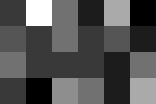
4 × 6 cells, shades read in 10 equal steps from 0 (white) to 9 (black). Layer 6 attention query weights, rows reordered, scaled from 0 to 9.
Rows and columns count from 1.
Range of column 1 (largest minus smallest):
2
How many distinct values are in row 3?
3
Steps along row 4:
up down up up down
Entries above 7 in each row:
2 1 1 2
